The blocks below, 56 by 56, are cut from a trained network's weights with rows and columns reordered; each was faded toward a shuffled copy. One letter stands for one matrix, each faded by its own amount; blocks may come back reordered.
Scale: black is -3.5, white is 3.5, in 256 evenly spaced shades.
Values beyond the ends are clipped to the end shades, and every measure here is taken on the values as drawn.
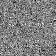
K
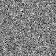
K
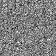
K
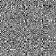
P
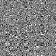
P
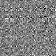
P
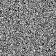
K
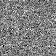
K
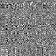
P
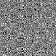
P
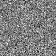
K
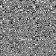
P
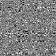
P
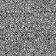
P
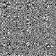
P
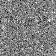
K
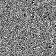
K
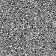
K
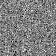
K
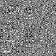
P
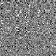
P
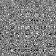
P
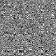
P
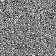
K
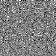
P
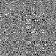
P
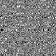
P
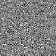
P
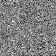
K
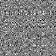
P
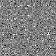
P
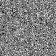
K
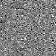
P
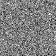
K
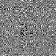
P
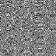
P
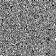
K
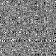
P
